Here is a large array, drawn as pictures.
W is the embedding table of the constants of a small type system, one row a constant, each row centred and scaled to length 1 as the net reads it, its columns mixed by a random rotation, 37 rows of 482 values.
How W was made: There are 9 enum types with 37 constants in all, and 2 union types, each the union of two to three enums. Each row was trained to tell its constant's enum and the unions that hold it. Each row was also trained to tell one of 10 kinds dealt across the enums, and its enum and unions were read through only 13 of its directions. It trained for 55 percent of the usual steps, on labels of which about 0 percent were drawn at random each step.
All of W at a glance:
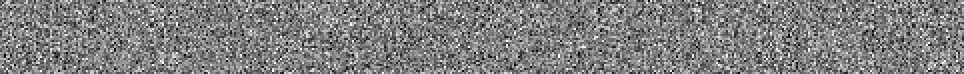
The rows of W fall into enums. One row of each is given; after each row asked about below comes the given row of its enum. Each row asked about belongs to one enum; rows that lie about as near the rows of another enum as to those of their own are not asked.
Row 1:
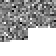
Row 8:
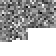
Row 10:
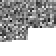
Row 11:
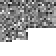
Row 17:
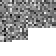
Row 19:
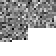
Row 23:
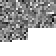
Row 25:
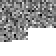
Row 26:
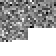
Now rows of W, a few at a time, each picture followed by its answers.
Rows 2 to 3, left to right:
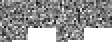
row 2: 10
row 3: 10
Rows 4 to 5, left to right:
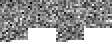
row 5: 19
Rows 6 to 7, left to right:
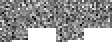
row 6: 19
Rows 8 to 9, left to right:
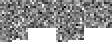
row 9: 19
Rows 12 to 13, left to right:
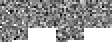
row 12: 1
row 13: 1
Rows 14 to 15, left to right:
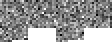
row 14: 19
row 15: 10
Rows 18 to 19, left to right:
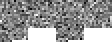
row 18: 25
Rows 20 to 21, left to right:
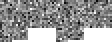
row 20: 23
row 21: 25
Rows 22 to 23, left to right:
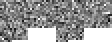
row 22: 10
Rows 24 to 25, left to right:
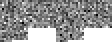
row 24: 25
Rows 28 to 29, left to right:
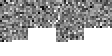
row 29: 25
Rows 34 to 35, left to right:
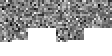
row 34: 11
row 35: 1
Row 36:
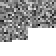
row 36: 23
